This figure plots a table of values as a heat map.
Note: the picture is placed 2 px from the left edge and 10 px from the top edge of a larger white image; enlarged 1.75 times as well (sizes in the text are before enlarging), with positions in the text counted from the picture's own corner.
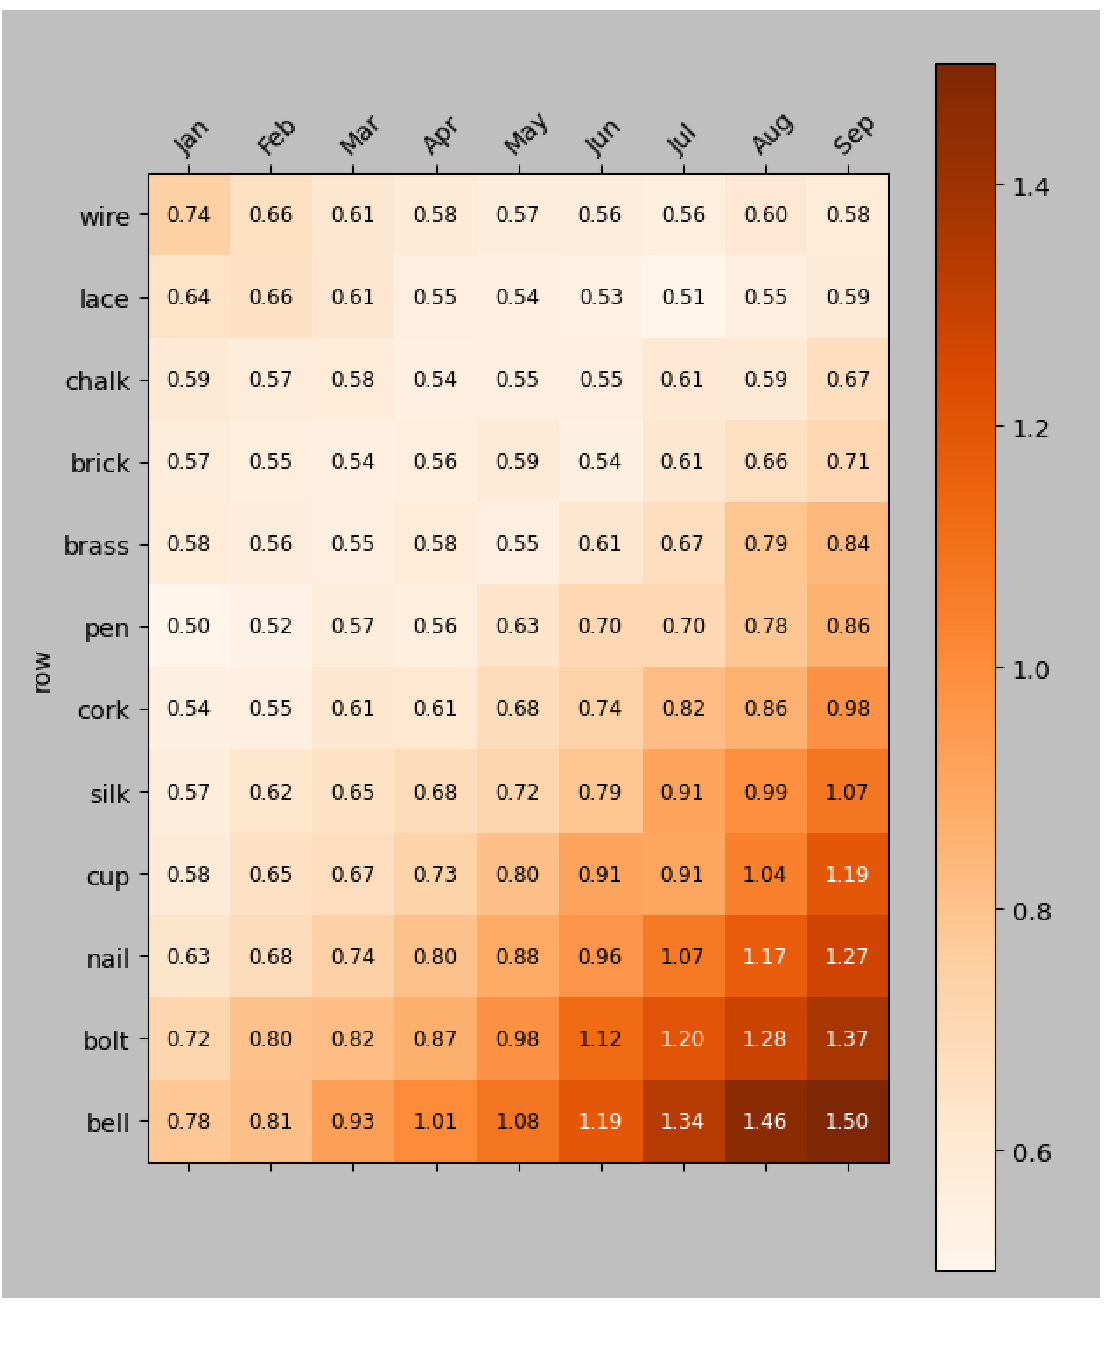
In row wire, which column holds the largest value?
Jan
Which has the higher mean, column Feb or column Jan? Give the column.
Feb
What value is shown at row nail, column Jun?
0.96
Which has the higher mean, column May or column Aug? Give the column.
Aug
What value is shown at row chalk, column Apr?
0.54
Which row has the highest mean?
bell
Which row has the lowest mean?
lace
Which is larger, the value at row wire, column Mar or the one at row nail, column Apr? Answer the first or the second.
the second
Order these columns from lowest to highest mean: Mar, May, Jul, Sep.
Mar, May, Jul, Sep
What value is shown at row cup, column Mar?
0.67
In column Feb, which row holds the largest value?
bell
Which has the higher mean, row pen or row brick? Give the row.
pen
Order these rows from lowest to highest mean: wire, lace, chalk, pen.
lace, chalk, wire, pen
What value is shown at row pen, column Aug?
0.78
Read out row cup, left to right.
0.58 0.65 0.67 0.73 0.80 0.91 0.91 1.04 1.19
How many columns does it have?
9
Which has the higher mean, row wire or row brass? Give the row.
brass
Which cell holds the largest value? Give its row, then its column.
bell, Sep
